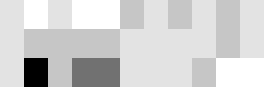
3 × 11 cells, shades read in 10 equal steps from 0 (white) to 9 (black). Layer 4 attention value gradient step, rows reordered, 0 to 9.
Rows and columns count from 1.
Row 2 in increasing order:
1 1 1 1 1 1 2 2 2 2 2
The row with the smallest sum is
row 1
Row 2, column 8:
1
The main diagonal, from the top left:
1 2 2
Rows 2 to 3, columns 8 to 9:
1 1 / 1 2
